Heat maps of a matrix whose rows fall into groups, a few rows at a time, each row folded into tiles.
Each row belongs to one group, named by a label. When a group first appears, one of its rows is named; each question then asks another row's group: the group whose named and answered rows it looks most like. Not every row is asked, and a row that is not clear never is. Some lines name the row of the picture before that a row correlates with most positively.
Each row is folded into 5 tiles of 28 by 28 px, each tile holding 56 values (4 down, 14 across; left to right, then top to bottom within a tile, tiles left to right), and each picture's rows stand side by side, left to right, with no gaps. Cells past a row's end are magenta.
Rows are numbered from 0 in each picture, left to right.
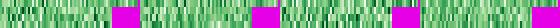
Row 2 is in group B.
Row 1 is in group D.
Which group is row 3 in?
B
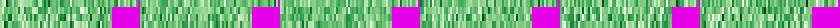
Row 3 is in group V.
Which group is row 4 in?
D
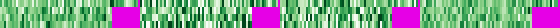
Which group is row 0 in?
V
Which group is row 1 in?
V
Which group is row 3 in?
B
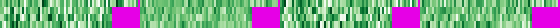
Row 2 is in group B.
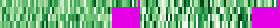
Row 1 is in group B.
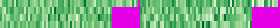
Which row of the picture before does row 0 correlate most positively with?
1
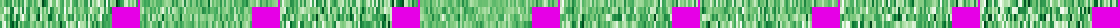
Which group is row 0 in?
D
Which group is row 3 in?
D
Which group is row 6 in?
V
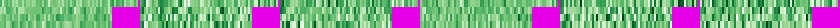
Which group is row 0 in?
V
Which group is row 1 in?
B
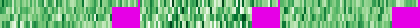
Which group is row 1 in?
V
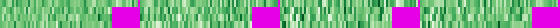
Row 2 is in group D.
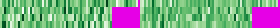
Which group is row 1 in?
V
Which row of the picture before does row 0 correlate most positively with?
2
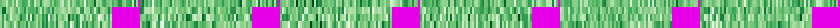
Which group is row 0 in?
B
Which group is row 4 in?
D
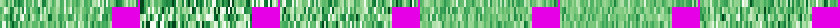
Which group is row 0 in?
D
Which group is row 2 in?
B
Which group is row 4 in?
B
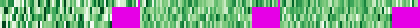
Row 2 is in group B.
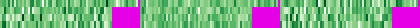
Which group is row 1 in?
B
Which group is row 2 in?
D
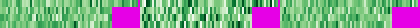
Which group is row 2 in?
B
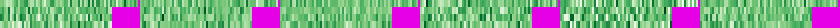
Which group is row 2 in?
V
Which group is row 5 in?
D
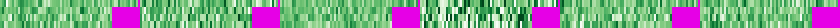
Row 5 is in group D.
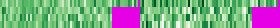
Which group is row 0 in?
B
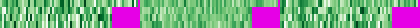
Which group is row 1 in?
D
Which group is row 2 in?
B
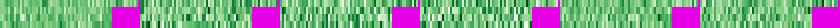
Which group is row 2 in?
B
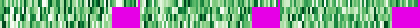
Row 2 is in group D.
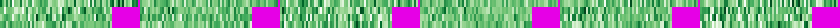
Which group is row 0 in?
V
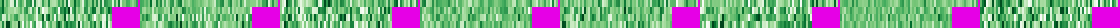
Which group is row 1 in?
V
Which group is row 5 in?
V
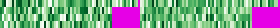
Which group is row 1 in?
V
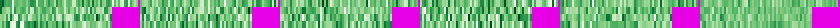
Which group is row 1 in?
B
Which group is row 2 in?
D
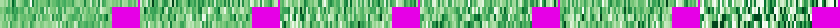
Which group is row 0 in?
V
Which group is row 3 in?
V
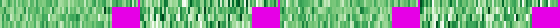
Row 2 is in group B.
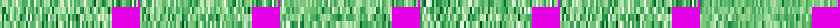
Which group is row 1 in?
B
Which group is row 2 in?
V
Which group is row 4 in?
B
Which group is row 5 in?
V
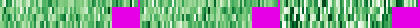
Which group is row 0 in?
B
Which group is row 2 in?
D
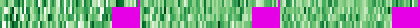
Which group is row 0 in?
D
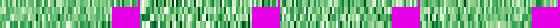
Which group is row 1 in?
V
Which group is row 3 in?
D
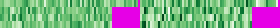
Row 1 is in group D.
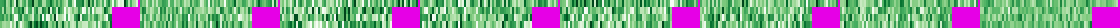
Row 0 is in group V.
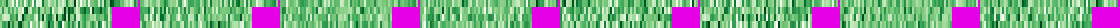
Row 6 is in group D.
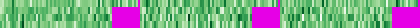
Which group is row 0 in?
V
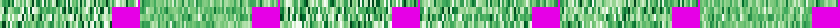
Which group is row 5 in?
D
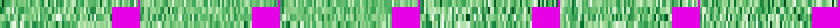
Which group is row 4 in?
V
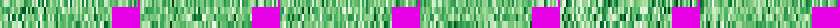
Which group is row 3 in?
V
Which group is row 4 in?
B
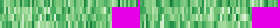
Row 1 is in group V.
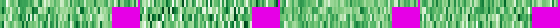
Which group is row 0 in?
B
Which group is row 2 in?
B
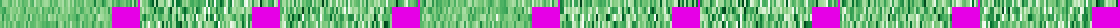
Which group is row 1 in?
V
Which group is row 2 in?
D
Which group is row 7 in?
D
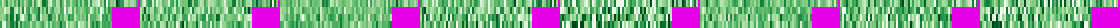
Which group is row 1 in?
B
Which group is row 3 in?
B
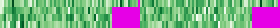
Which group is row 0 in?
V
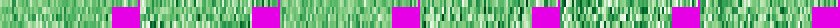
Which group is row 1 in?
V
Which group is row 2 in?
B
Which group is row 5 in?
B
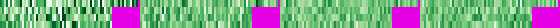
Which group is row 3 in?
V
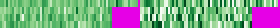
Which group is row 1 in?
D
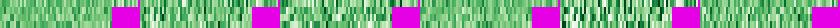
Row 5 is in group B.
